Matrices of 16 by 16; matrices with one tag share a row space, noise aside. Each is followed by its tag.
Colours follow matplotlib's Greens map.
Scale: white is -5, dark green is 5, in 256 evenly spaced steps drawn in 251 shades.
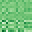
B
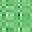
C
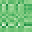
B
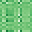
C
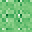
C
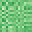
B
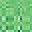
C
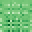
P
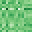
B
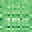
P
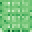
P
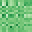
B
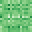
P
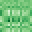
P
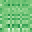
P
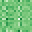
C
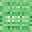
P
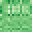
P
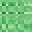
B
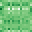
P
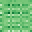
P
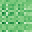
B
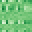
B
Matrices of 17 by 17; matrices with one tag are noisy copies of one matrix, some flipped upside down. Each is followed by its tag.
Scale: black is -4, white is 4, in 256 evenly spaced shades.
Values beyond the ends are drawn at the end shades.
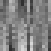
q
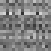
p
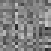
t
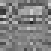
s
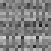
p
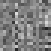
t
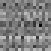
p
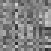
t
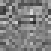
s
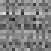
p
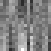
q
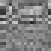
s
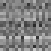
p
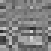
s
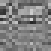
s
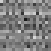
p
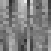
q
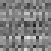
p
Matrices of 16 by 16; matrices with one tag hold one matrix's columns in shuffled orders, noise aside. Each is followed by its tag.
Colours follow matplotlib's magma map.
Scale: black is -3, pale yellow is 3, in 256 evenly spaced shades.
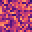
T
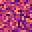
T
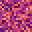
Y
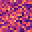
Y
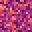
T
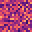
Y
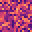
T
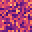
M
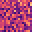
M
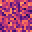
M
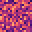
T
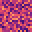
Y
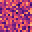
M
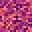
Y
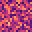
T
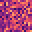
M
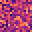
T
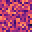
T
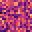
M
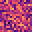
T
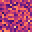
Y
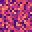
T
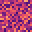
Y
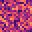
T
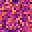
T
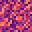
T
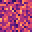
T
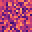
M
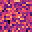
Y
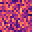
T
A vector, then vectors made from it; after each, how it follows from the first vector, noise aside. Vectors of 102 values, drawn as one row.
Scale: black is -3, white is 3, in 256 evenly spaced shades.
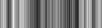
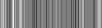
partly zeroed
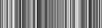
sign-scrambled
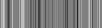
partly zeroed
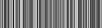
sign-scrambled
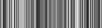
sign-scrambled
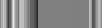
partly zeroed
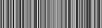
sign-scrambled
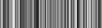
sign-scrambled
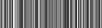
sign-scrambled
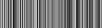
sign-scrambled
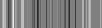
partly zeroed
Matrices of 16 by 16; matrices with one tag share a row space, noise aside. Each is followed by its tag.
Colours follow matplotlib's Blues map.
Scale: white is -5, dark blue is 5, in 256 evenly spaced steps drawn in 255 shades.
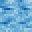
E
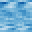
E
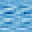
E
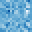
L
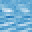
E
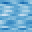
E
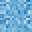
L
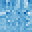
L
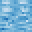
E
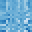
L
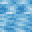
E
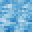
E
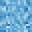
L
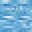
E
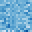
L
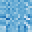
L
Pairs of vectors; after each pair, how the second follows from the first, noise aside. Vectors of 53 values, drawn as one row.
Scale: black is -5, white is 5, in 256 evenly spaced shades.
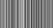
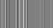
partly zeroed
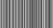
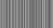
shrunk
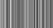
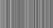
shrunk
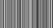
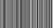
sign-scrambled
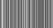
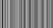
sign-scrambled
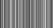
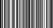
scaled up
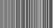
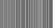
shrunk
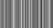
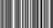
scaled up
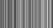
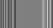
partly zeroed
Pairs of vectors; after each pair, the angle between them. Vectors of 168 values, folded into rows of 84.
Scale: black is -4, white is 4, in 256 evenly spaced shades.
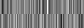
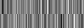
nearly parallel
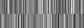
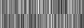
partly aligned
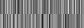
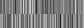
partly aligned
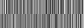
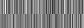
nearly parallel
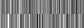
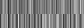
partly opposed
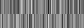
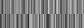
partly opposed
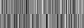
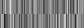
partly aligned
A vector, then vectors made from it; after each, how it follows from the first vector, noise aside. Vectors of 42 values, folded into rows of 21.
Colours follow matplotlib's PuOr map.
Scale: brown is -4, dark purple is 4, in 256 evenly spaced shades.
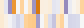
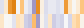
sign-scrambled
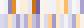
sign-scrambled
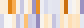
sign-scrambled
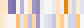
sign-scrambled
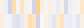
shrunk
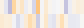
shrunk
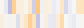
shrunk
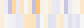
shrunk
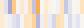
shrunk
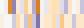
sign-scrambled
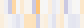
shrunk
